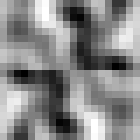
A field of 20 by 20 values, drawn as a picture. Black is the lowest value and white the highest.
A half turn leaves it unchanged. There is no overall slope. No regular stripes run through it.
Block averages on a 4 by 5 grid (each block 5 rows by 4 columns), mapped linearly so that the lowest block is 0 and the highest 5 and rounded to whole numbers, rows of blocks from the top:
25123
33203
30233
32152
